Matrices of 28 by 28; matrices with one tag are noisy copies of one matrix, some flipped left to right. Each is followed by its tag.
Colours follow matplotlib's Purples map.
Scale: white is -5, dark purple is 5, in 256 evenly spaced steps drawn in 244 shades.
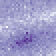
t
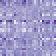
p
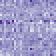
p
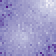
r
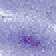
t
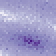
t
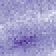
t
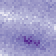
t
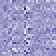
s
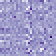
s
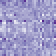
p
